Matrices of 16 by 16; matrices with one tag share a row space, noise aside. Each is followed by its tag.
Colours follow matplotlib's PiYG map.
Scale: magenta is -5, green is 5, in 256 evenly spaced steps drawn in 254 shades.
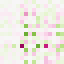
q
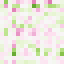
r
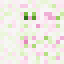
q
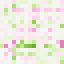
r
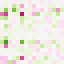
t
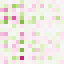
t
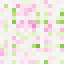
r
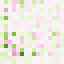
t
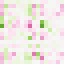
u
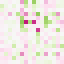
q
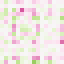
r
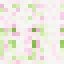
u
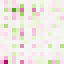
t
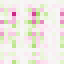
u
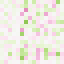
q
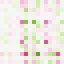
q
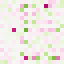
q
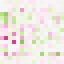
t
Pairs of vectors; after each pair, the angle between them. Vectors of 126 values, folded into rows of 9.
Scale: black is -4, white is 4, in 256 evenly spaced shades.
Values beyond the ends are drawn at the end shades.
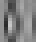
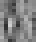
nearly parallel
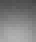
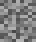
orthogonal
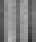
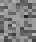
orthogonal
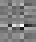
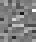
partly aligned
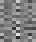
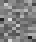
partly opposed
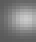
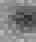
nearly opposite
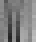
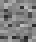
orthogonal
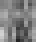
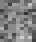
partly opposed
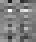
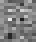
partly aligned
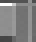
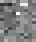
partly opposed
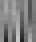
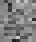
orthogonal
